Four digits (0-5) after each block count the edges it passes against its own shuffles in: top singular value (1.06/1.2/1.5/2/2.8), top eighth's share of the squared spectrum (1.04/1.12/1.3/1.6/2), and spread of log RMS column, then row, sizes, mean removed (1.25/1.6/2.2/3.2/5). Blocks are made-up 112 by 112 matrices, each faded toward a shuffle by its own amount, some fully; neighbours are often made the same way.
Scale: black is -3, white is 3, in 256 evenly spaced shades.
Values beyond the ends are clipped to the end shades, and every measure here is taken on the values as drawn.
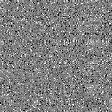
4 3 1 2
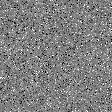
0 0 0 0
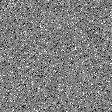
0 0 0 0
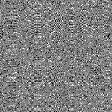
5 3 2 2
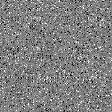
4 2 1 1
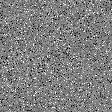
0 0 0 0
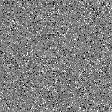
4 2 1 1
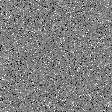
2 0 0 0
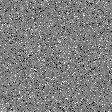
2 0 0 0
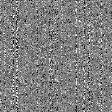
1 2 4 0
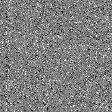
1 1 1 0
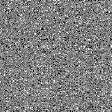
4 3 2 2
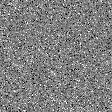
1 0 0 0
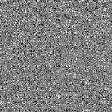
4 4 3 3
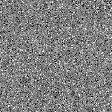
3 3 1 1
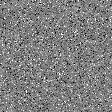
0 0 0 0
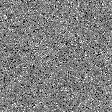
2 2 0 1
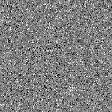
4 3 2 2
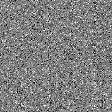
3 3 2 0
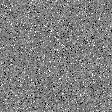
0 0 0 0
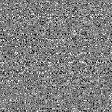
4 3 1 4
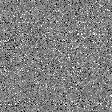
3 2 0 2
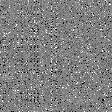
4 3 2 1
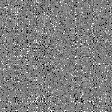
4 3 2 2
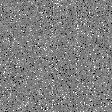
2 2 1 0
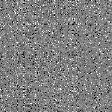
4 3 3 1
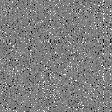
4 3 2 1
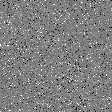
0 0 0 0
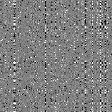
5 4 3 2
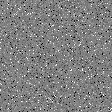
1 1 0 0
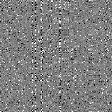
4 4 3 2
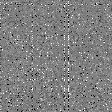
4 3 2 1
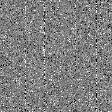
2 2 3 0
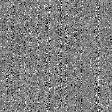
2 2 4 0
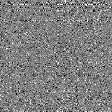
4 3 1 3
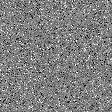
1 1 0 0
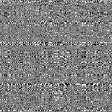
4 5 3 4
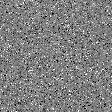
1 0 0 0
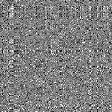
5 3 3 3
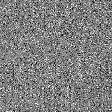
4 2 1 1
